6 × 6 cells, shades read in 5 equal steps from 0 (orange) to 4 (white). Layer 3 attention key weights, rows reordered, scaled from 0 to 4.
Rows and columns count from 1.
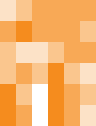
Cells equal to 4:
2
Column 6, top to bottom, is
1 2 1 3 2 3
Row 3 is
2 3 3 2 1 1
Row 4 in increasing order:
0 1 2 2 2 3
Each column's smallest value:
0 0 1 0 1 1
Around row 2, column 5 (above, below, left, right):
1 1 1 2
